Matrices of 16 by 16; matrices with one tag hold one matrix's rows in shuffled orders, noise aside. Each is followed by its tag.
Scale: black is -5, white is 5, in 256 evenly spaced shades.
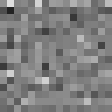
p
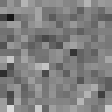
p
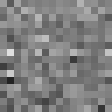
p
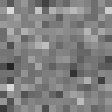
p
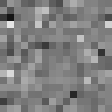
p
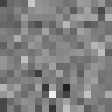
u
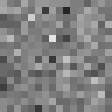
u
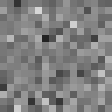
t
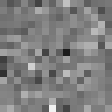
u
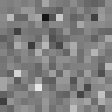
t
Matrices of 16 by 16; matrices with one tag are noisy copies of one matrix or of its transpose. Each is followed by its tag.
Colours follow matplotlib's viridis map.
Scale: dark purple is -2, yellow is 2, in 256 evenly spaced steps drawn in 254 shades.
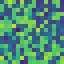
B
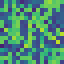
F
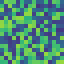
B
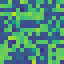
F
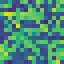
F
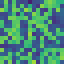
F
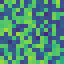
B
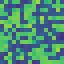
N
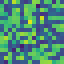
N
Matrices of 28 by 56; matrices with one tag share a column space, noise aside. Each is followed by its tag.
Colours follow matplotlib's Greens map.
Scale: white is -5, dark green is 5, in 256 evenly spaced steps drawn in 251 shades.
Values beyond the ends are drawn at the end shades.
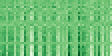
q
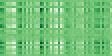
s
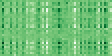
s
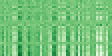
q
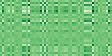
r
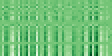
q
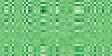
r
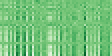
q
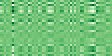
r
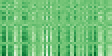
q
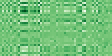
r
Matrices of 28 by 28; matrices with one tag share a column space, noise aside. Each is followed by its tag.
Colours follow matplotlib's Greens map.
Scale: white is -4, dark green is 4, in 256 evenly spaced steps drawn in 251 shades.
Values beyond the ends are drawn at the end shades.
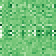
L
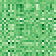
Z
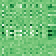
L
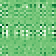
L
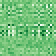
L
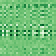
L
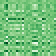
Z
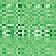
L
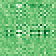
L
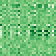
L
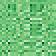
Z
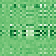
L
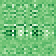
L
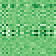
L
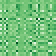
Z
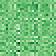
Z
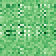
L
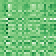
Z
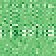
L
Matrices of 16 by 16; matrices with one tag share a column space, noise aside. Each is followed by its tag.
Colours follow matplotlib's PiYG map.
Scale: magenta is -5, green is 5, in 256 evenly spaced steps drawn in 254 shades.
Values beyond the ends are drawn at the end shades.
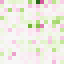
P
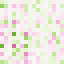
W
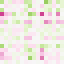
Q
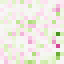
W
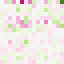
P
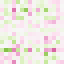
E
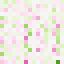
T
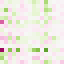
E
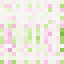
T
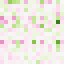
P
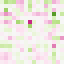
Q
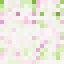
Q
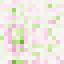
T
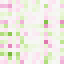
W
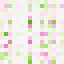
W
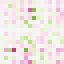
E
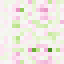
E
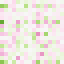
W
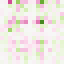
P
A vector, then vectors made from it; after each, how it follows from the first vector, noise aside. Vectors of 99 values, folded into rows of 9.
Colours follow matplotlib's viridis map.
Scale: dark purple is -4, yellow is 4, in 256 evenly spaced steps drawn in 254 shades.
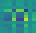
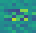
sign-scrambled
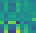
wrapped around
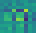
negated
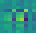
negated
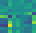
wrapped around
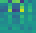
wrapped around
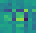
negated
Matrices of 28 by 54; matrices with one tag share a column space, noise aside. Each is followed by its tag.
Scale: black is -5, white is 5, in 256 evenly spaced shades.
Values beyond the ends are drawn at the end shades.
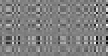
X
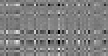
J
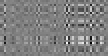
X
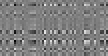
J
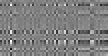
J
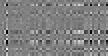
J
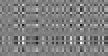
X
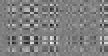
X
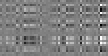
X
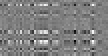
J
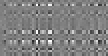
J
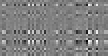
J
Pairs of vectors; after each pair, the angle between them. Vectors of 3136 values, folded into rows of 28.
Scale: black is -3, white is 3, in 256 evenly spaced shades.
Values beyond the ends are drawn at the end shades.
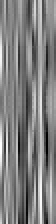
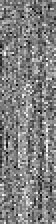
partly opposed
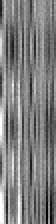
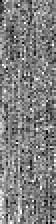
partly aligned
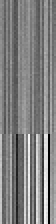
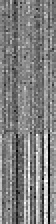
nearly parallel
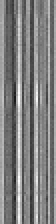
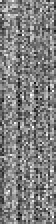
partly opposed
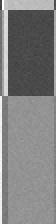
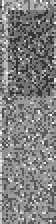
partly aligned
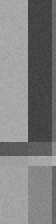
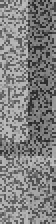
partly aligned
